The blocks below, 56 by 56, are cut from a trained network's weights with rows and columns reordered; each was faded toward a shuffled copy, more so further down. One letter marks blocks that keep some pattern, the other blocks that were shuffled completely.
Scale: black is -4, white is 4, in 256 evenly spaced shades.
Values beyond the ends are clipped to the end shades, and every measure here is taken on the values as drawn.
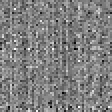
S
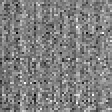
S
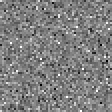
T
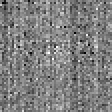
S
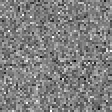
T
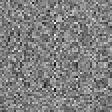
S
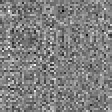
S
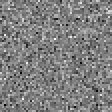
T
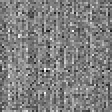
S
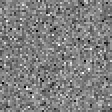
T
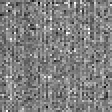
S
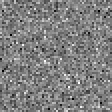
T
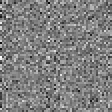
S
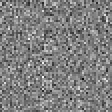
S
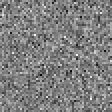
T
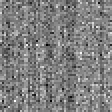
S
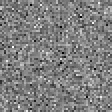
T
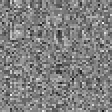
S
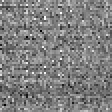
S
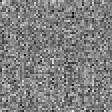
S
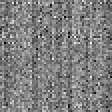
S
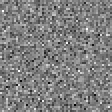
T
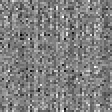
S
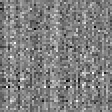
S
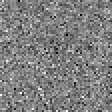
T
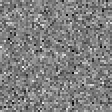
T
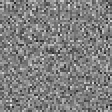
S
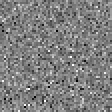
T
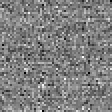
S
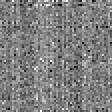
S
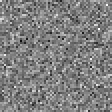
T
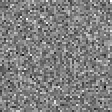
T
